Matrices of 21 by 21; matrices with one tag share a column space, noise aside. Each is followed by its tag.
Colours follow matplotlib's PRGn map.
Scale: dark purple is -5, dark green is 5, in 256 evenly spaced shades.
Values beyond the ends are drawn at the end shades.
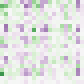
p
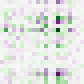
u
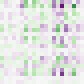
p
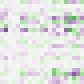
u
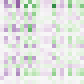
p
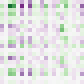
p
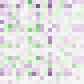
p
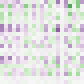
p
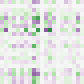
u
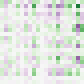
p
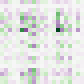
u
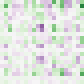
p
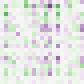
p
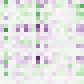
p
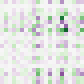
u
